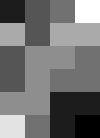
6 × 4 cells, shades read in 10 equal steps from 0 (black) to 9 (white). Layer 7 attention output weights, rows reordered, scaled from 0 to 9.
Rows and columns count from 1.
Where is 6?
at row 2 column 1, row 2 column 3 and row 2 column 4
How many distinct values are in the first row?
4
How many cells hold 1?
4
